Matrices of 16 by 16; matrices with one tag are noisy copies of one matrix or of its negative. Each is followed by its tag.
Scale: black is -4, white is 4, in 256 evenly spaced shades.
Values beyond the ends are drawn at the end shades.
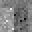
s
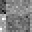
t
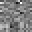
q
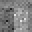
s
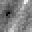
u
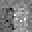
s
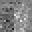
s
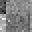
t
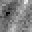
u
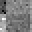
t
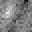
u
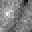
u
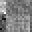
t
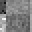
t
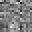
q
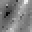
u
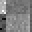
t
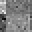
t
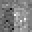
s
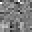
q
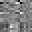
q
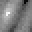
u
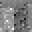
s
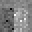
s
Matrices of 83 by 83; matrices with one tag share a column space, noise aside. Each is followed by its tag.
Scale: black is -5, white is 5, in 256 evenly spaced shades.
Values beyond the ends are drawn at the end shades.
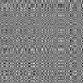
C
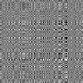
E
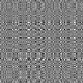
E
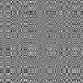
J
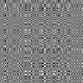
C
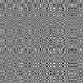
C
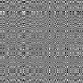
J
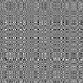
E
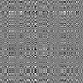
J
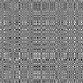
E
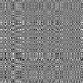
E
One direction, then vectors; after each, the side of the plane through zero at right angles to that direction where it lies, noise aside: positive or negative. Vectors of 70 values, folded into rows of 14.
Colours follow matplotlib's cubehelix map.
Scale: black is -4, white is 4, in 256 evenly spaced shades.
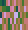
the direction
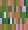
positive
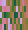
negative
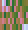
negative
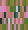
negative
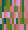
positive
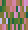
positive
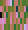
positive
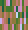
positive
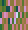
positive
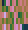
positive
